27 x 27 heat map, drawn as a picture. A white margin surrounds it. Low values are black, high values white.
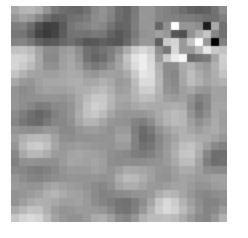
Seam: horizontal, 20% of the way down, the bottom part higher. Grain: blotchy. Odd patch: rougher, in the top right. Roughest part: top right. Mirror symmetry: none.
